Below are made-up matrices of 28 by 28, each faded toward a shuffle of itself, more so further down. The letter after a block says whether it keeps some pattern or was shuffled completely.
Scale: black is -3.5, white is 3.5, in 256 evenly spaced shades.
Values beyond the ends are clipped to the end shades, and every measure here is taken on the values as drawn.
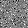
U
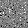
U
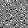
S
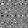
S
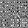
S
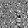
S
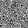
U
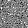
U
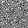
U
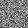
U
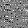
S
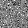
U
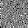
S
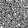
U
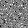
U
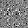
S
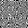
S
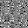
S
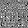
S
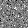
U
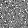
U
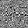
S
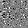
S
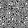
U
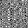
S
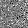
U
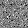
U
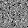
U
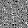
S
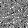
U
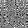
S
